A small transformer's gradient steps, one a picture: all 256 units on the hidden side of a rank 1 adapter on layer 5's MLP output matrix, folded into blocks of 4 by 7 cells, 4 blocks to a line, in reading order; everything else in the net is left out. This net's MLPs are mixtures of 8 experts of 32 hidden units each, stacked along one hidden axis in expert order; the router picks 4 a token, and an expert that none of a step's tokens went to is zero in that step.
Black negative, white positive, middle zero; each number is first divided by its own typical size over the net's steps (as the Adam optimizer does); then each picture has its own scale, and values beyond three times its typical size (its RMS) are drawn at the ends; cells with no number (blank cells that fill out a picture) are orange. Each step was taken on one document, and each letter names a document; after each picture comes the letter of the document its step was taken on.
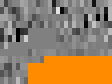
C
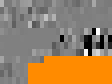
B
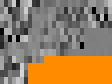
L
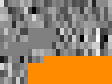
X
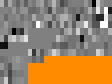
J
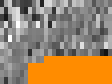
J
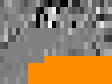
J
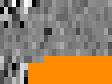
L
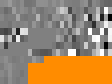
J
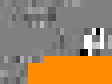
B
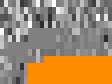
C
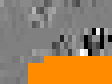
B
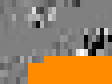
B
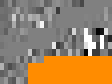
X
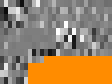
X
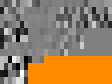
L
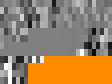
X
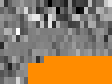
C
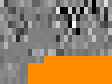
C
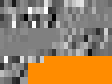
X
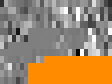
C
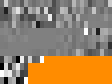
X
